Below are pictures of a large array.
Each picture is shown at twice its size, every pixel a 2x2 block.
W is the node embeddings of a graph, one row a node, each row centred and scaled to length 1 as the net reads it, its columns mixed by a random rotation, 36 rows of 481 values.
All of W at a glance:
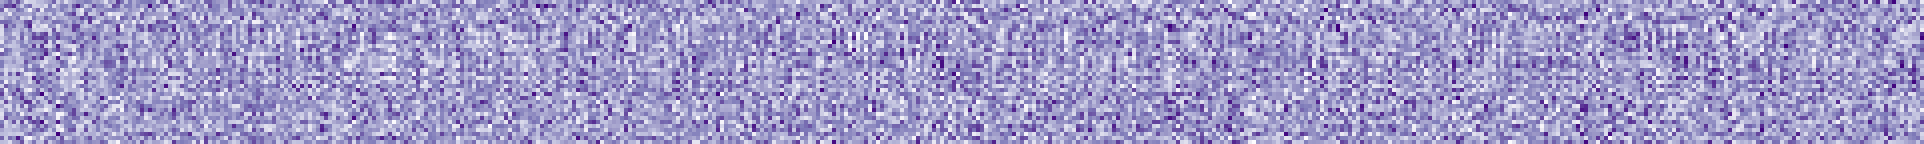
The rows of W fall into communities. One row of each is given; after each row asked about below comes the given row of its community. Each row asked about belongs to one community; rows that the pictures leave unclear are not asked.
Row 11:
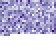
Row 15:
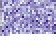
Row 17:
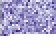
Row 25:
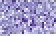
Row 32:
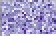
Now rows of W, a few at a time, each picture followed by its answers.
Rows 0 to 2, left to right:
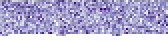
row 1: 25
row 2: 15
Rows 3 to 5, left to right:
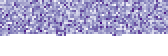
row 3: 32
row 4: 32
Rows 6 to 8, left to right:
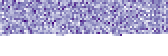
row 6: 25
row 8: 11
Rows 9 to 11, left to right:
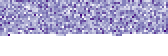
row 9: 11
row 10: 32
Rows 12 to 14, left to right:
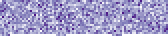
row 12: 11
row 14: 11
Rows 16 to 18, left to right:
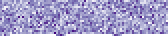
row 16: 15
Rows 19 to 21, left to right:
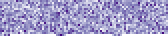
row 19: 11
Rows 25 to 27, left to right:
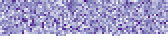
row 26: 17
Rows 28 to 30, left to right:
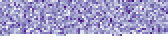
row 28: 32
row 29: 25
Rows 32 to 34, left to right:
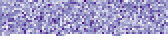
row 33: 17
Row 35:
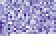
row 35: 32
